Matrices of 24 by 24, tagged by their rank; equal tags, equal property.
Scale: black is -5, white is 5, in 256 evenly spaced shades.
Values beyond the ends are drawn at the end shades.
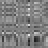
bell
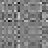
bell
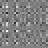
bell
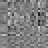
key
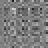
key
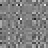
key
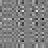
bell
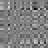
bell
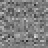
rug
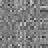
rug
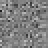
rug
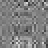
key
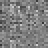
rug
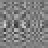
bell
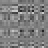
bell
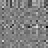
key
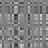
bell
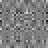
key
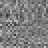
rug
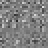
rug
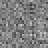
rug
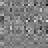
key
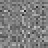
rug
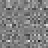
key
